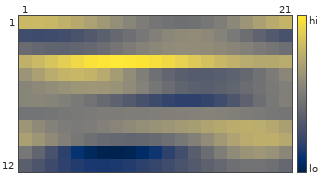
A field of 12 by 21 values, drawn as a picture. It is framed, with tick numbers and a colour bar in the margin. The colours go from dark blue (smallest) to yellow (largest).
Roughest part: top left. Grain: streaks across. Histogram: bell-shaped. Average level on the scale: 50%.
